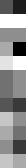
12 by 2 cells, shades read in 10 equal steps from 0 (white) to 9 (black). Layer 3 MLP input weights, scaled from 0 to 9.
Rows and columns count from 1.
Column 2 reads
8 0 4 9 0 4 4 7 4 5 7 3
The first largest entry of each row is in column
2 1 1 2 1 1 1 2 2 2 2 2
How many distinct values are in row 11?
2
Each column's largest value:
6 9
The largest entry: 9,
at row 4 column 2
